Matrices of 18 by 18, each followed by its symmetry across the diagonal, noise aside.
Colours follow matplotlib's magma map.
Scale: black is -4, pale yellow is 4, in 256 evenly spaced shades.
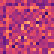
symmetric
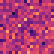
symmetric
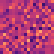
antisymmetric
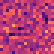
neither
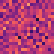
symmetric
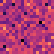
symmetric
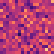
neither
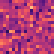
antisymmetric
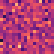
antisymmetric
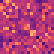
symmetric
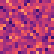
antisymmetric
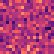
antisymmetric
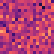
neither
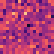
neither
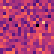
neither
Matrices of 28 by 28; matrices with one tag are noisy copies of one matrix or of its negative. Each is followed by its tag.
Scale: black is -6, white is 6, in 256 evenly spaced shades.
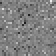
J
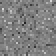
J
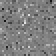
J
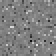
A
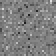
J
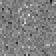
J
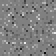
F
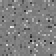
A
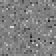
A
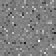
F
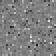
A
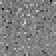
J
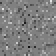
J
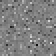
A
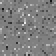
J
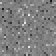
J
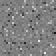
F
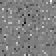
J
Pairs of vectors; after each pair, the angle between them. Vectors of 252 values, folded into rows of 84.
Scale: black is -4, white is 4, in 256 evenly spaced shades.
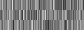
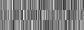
nearly parallel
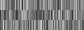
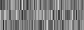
nearly opposite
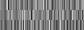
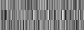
partly aligned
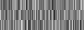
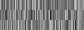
partly aligned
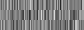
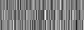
partly opposed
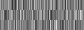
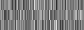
nearly parallel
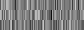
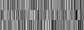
orthogonal
